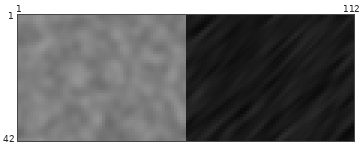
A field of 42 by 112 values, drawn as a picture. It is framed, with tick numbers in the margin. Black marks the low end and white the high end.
It is made of 1 by 2 panels. Panel 1,1: middling, blotchy, faint in contrast. Panel 1,2: very low, slanting up to the right, faint in contrast.
